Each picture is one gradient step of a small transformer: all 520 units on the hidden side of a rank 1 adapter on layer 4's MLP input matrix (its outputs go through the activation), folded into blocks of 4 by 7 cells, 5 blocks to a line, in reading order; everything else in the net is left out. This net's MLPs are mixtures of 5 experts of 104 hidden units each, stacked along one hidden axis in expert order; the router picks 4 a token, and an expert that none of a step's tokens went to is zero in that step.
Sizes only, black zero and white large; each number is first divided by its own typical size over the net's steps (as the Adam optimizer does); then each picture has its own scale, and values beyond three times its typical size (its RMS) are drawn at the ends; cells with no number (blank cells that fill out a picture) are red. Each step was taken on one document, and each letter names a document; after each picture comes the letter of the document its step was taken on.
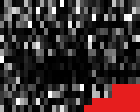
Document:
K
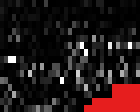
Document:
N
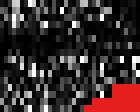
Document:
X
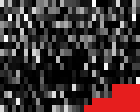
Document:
K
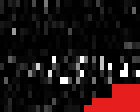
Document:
N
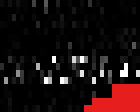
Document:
N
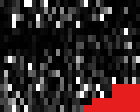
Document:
X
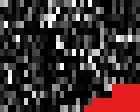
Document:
K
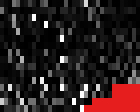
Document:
X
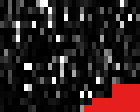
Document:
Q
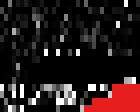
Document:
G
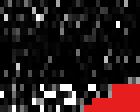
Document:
G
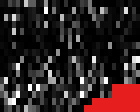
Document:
X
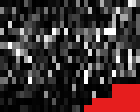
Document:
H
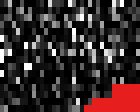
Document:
K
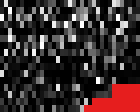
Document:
K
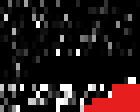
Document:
G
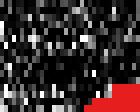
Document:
K
